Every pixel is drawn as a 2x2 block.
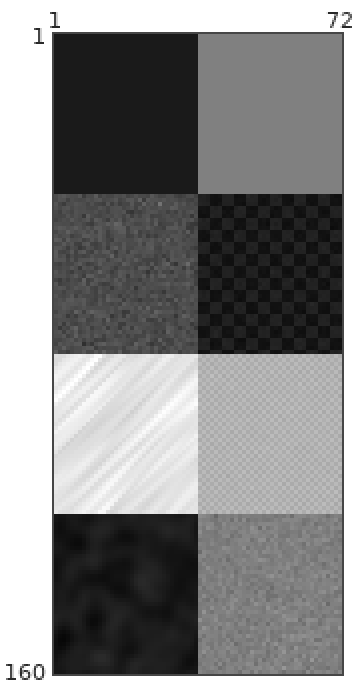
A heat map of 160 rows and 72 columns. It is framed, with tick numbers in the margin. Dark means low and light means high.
The table splits into 4 rows of 2 panels. Panel 1,1: very low, flat. Panel 1,2: middling, flat. Panel 2,1: low, fine-grained, faint in contrast. Panel 2,2: very low, checkered, faint in contrast. Panel 3,1: very high, slanting up to the right, faint in contrast. Panel 3,2: high, checkered, faint in contrast. Panel 4,1: very low, blotchy, faint in contrast. Panel 4,2: middling, fine-grained, faint in contrast.
